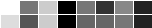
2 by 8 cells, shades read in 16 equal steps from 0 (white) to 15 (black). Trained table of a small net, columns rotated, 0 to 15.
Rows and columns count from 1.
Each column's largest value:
2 10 3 15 9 12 8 13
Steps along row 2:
up down up down same down up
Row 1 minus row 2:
-2 -2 0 0 -1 3 -1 0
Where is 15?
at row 1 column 4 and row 2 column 4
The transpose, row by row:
0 2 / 8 10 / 3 3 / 15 15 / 8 9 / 12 9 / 7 8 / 13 13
